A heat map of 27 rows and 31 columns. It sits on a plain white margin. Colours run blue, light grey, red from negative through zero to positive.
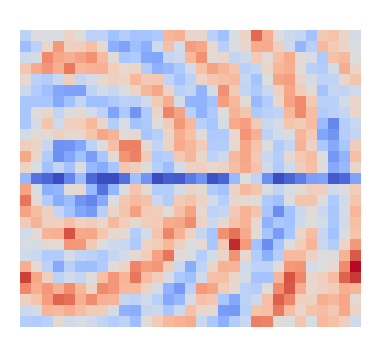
Slope: none. Grain: blotchy. Odd lines: row 14. Rings: centred on the middle left. Histogram: bell-shaped.
